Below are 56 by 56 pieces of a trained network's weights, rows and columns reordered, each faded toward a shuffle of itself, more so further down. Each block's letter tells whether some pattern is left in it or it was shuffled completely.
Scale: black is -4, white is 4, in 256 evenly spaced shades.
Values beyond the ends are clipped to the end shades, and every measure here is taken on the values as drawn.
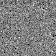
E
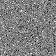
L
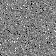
L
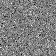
L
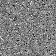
L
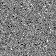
L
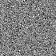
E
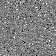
L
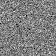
L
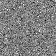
L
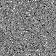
L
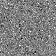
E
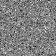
L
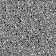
L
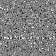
E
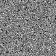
E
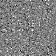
E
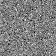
L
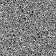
L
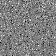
E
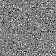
E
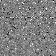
E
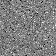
L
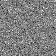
L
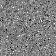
E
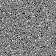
L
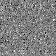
E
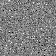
E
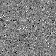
E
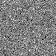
L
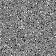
L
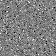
L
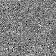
E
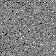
E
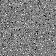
L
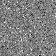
L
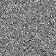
E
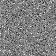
L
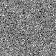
L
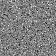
L
